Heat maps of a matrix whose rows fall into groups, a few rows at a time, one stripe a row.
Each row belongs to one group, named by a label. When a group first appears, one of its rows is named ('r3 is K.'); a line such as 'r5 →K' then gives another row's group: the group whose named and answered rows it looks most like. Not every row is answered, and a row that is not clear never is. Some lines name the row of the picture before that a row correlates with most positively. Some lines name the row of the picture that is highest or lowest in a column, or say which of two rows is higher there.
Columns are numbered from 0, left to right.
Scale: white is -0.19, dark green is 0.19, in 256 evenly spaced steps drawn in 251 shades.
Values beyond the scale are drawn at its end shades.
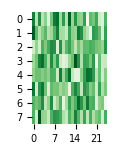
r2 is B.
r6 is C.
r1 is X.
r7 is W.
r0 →W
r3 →C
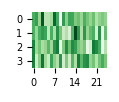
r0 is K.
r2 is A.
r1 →C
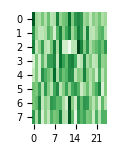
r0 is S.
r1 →S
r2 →X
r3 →B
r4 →B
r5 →A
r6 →W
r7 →W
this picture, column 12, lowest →2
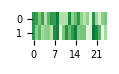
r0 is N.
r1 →A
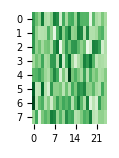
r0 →K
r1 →S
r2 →A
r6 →S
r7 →B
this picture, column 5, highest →1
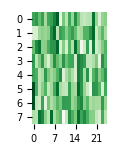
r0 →N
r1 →B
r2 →N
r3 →K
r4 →X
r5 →X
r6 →S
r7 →C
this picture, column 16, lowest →2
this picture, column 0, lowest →1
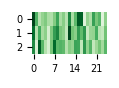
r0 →X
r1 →W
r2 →W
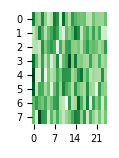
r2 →B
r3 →S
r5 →S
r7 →C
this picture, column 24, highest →2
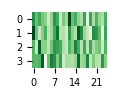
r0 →W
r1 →X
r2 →W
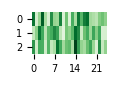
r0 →C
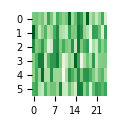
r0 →S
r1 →X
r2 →K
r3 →N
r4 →C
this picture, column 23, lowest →1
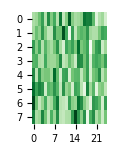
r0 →B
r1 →K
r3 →X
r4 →A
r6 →X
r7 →C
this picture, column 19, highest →0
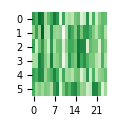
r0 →N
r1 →C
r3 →C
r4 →N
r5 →A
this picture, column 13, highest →5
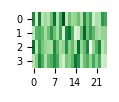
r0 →W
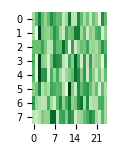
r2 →K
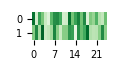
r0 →W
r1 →K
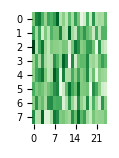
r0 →N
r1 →W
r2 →C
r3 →K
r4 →K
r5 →A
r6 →N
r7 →K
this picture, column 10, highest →3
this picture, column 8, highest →0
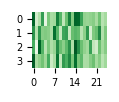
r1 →A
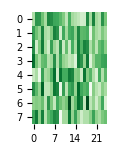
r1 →K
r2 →C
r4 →B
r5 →K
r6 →S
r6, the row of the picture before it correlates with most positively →0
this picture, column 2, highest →0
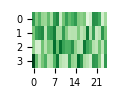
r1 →N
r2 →B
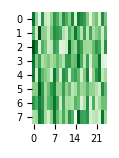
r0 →K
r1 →W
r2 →X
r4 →A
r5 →N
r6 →N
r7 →K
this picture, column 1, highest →2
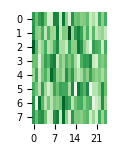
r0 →K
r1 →S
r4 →B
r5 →K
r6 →S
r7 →K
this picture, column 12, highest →1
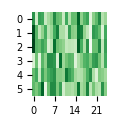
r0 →A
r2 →X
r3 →B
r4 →B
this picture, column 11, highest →4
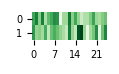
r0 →N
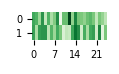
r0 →S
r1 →C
